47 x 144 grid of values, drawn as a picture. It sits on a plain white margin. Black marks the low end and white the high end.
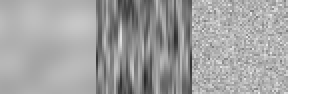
It is made of 1 by 3 panels. Panel 1,1: high, smooth, faint in contrast. Panel 1,2: middling, streaked downward, strong in contrast. Panel 1,3: high, fine-grained.
